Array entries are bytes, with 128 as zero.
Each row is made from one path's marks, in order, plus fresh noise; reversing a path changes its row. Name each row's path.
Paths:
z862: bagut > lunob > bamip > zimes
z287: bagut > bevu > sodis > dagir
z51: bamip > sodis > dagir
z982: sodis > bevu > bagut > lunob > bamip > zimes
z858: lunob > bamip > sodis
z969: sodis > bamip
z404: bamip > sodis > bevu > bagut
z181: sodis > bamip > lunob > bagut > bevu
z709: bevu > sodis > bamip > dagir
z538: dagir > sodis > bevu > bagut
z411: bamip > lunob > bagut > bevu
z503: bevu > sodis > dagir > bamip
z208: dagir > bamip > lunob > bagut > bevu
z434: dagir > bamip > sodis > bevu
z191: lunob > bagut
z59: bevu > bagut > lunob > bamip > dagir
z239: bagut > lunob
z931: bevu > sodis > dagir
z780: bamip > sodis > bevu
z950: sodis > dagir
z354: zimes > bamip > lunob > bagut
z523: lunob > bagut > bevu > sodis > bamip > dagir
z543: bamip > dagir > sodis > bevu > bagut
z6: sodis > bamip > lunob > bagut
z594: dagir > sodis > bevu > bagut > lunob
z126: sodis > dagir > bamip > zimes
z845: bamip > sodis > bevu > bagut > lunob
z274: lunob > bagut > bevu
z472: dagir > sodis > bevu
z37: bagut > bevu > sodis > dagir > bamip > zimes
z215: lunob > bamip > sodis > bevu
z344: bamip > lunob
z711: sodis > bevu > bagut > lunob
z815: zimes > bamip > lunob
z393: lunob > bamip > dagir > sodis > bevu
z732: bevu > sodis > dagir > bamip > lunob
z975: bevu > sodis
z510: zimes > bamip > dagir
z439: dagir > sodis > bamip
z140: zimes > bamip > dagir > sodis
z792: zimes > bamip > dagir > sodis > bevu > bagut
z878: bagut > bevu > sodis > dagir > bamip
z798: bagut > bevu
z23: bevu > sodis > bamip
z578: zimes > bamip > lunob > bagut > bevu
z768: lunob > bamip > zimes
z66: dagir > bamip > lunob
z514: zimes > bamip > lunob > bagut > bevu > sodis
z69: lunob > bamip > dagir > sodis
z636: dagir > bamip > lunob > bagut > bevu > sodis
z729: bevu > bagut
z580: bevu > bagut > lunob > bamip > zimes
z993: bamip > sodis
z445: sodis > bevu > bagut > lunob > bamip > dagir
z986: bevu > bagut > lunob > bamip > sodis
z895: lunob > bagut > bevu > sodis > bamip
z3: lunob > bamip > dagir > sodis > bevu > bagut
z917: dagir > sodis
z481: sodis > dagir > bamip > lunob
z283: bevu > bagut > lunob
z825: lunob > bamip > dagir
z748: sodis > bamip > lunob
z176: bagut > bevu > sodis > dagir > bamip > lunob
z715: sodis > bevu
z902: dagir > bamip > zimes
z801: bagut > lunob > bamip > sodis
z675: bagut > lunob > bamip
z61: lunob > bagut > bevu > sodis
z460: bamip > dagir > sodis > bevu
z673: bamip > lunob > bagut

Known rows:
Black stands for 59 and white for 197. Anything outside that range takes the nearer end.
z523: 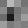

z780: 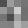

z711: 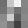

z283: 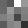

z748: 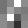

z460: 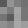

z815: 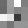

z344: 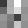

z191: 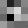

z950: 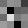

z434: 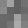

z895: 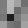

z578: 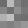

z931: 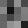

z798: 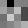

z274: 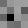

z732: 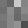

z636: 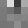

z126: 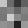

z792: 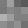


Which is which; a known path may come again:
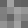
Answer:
z543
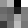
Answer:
z917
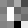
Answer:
z969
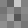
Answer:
z176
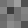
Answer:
z59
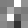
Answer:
z748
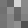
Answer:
z732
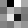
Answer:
z239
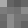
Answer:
z580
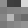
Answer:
z801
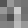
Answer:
z780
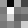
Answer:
z675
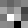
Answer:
z715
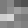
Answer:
z354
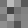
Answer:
z445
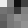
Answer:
z902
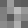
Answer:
z404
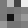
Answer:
z61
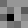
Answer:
z274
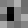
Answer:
z825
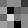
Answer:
z950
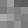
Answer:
z792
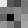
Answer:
z768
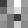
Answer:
z344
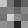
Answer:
z126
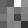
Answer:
z283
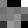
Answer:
z975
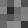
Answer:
z709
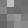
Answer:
z208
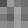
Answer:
z460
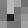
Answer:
z895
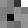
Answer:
z858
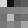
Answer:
z862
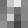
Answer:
z711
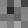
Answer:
z287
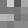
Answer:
z514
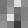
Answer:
z481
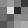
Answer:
z439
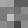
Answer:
z982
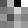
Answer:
z993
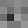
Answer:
z393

